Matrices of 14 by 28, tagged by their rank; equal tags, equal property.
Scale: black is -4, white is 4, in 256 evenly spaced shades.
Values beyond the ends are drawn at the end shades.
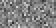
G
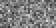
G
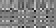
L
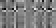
L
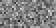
G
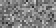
G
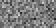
G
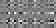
L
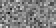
G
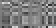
L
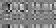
L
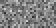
G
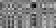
L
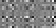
L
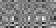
L
